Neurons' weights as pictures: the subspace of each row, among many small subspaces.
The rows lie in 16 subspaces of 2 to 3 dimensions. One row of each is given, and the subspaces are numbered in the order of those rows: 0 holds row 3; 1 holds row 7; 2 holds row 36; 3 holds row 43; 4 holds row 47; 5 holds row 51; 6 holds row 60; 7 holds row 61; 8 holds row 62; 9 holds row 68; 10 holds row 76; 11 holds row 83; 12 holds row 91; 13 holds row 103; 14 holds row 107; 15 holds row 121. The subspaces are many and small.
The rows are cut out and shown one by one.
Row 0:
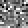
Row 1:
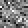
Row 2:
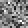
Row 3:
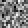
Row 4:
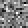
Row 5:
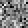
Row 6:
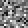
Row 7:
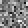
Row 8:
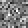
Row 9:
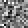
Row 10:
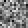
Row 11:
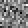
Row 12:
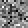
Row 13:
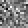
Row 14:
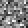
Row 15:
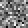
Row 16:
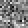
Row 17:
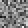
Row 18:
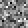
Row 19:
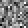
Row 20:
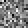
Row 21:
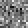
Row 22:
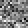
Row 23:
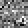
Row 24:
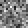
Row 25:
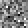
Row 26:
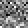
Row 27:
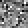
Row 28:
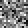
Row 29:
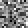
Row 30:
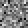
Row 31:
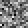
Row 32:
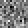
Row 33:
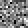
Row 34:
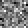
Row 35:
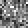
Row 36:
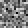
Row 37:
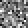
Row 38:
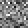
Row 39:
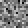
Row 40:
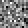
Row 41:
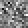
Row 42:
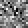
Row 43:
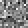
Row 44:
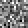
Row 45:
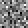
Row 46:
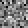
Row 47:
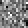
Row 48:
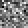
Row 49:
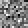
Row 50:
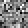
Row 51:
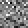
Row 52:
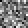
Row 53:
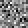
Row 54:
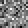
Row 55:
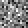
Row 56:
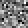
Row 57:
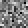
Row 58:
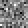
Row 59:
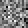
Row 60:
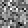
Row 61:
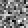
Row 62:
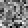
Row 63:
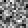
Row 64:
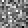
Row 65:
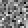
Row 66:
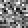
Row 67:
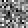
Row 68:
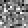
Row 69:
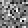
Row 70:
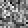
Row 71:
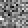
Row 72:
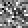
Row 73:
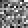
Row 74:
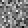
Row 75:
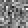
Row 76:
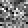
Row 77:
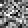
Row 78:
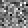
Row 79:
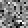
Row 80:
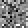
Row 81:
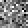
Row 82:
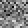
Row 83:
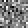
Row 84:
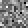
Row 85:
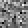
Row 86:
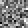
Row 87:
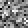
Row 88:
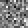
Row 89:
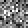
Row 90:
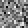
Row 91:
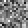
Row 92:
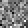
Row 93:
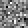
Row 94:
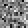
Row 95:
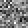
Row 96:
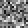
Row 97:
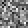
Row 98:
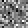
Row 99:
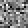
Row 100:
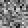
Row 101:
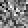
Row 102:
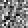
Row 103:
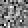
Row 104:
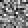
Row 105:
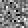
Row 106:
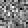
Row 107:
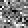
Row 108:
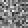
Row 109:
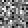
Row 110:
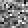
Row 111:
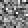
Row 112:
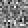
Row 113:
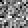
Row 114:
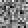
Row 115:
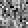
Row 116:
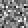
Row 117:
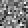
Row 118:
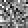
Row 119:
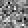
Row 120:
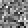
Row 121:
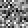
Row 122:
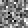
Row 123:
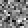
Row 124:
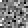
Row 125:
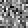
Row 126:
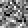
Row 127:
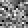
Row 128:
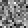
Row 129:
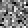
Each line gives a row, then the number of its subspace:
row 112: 13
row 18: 3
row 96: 11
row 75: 11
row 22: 0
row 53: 4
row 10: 12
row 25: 6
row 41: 8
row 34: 1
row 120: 6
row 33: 15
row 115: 12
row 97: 6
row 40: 15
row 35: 12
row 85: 8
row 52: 2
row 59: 4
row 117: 7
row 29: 14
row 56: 9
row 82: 5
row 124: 7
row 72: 8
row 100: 8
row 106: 11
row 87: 13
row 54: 3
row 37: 2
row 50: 8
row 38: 5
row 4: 2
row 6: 13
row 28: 14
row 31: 9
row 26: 5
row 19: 9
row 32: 0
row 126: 3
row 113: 3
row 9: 13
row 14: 7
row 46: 3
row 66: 8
